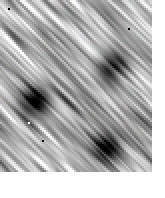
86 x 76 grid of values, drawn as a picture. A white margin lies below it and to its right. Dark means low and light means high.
No row or column stands out. There are three dips. Four lone cells stand out: one far higher and three far lower than their neighbours.
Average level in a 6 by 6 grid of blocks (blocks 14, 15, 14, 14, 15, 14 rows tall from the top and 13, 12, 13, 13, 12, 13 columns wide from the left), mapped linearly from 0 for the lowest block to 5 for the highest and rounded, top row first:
554445 | 444534 | 444414 | 303344 | 444323 | 455314
